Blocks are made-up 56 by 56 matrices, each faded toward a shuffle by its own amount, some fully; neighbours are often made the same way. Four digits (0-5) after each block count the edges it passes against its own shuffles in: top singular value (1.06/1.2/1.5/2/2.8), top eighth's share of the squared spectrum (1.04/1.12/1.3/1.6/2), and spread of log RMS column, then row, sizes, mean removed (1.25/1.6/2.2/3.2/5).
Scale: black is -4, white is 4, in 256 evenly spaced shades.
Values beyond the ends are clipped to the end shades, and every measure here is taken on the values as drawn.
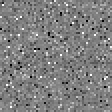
1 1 0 0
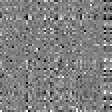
4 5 3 2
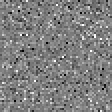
1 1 0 0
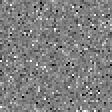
1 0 0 0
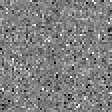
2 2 0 1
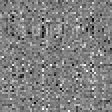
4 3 2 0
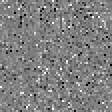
2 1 0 0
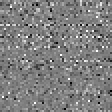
3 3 1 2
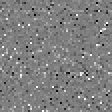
1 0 0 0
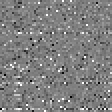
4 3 0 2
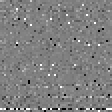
4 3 0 2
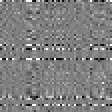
5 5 2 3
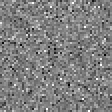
0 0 0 0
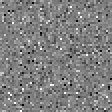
2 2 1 0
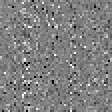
3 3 2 1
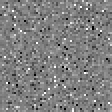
1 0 0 0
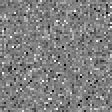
0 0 0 0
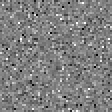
0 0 0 0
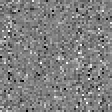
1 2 2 0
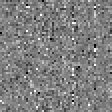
1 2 2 0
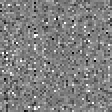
1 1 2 0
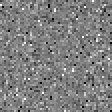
0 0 0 0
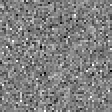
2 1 0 0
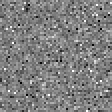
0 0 0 0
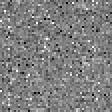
3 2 1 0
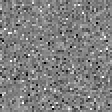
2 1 0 0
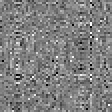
4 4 2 2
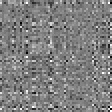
4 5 3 3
